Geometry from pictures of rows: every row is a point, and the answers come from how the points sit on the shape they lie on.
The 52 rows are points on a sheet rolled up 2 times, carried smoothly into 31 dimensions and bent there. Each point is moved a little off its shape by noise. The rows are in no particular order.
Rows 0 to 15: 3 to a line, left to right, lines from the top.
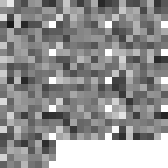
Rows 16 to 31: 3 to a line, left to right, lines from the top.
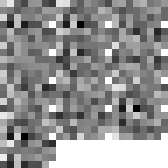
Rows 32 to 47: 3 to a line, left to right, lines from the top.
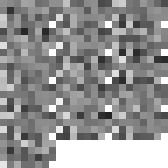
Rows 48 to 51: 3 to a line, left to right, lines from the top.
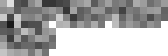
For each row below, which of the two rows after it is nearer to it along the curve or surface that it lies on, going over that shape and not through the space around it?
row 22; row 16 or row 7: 7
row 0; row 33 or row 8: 8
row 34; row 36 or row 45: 36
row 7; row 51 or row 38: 51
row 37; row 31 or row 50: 50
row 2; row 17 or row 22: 17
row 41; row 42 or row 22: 42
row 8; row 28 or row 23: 28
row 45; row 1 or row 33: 1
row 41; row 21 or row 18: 18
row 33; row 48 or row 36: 36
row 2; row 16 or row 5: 16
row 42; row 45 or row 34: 34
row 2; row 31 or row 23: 31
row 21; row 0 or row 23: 0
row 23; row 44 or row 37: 37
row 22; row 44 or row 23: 44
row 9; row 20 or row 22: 20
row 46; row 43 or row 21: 43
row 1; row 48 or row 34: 48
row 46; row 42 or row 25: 42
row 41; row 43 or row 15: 43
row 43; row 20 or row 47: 20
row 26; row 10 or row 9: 10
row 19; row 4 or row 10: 10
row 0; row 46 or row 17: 17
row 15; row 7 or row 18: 7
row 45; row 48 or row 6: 48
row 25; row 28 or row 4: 28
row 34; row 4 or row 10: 10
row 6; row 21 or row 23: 23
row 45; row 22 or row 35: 35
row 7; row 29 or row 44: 29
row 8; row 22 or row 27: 27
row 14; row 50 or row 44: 44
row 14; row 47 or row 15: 15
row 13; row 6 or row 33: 6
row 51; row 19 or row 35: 35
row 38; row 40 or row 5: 5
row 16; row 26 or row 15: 15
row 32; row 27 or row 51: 51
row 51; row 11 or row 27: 11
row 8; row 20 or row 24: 24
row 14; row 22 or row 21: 21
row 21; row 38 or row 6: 6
